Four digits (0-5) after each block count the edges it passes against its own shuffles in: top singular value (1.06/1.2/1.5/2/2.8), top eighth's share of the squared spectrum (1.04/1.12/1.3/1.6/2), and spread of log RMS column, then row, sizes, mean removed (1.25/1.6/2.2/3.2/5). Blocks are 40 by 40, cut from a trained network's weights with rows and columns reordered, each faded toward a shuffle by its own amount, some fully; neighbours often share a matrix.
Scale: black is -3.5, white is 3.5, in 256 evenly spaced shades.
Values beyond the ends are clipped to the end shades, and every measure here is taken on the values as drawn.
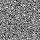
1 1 0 0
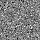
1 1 0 0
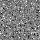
0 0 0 0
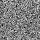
0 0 0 0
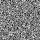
0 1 0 0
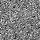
0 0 0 0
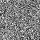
0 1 0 0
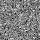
1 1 0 0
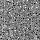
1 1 0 0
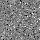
0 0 0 0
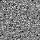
1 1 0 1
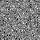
1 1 0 0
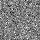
1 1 0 0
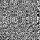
3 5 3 2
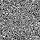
2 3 1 0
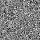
1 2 0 0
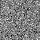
0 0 0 0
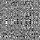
3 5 3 2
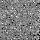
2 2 1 0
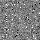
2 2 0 0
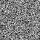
1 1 0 0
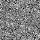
2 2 0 1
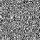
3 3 1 1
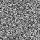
2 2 0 0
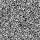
0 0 0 0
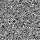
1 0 0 0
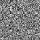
3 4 1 1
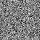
1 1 0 0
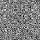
3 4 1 2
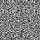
3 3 1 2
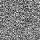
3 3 1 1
